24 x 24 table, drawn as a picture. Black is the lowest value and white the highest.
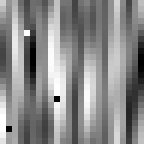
Three lone cells stand out: one far higher and two far lower than their neighbours. Streaks run downward. The centre is the ninth with the highest average.
